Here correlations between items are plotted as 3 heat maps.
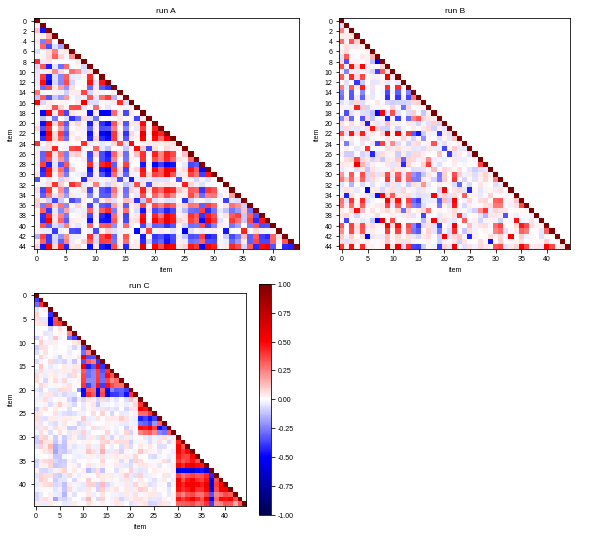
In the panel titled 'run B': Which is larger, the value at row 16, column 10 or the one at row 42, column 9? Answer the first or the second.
the second
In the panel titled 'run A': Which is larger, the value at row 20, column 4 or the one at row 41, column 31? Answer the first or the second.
the first
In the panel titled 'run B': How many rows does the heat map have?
45
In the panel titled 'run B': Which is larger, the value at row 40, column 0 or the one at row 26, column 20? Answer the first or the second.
the first
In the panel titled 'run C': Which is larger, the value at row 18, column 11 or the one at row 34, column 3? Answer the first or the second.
the second
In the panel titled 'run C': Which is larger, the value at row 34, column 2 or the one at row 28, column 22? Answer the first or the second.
the second
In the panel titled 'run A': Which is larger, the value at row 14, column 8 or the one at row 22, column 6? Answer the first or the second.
the first
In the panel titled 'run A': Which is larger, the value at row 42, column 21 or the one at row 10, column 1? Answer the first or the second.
the second
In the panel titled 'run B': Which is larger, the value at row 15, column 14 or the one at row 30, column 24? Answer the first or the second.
the first
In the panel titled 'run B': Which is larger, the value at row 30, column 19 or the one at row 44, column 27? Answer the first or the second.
the second
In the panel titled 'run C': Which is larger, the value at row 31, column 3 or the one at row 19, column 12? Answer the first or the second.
the first
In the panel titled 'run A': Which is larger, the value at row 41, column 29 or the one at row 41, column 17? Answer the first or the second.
the first
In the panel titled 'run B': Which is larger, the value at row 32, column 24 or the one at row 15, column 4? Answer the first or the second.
the first
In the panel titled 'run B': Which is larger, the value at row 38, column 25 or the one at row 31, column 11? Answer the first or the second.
the second
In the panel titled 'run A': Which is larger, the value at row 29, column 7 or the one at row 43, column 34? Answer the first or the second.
the first
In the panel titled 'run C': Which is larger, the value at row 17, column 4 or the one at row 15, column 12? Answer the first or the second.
the first
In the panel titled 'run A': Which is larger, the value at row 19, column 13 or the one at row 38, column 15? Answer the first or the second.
the first
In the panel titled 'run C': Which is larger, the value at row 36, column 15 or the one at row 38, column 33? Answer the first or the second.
the second
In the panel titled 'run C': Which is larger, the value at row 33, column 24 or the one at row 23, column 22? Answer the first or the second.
the second
